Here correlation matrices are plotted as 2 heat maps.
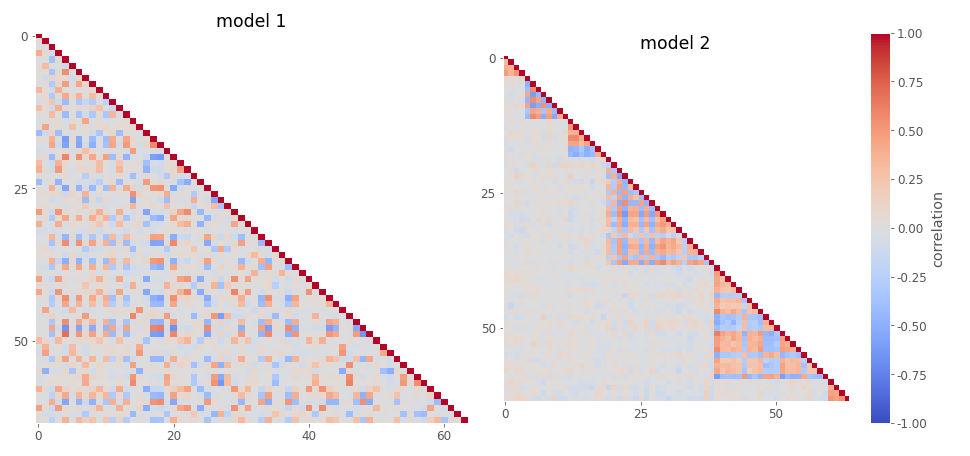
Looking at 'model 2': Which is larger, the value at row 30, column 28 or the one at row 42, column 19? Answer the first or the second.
the first
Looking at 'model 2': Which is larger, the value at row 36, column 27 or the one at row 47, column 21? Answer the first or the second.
the second
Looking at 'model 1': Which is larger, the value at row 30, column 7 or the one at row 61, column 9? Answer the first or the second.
the second
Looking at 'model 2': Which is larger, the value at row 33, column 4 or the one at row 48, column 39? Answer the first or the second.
the first
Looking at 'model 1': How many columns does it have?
64
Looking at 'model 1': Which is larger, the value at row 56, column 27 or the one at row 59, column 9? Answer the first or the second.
the second
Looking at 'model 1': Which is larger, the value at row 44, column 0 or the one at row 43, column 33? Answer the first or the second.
the first
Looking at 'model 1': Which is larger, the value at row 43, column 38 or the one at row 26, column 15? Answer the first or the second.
the first
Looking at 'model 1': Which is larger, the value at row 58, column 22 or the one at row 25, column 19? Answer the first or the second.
the first
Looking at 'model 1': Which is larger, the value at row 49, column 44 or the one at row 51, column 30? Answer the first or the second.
the first
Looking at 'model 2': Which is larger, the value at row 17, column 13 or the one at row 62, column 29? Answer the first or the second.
the second
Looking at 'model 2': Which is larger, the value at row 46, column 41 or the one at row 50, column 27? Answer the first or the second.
the first
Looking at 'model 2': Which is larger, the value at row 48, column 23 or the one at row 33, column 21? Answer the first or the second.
the first
